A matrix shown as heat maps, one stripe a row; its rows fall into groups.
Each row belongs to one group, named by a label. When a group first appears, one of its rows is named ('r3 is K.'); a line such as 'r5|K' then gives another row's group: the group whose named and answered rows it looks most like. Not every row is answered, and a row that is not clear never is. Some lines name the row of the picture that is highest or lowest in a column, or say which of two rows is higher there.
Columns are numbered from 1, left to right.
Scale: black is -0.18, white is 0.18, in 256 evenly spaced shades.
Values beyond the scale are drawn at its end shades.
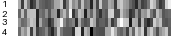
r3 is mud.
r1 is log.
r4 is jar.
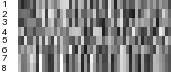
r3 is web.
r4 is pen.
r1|web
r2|web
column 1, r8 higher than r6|Yes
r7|mud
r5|log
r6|mud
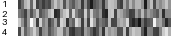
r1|jar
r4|jar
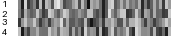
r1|log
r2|web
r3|jar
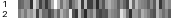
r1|jar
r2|mud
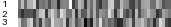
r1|mud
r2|web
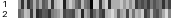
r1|log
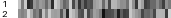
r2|pen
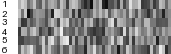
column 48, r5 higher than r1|No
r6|pen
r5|web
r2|log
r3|web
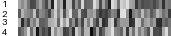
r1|log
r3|web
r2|mud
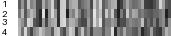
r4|log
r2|pen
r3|pen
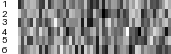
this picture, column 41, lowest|4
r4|mud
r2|pen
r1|jar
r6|web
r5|log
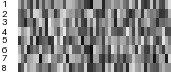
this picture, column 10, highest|7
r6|log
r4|pen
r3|web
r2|web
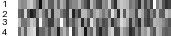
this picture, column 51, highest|2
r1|mud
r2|log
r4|mud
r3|mud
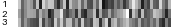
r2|mud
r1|pen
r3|log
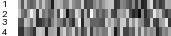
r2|mud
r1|log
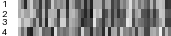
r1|pen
